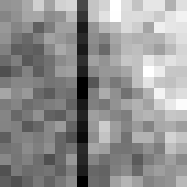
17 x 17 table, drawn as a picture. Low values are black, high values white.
Slope: up to the top right. Grain: streaks running down. Odd lines: column 8. Stripes: none.
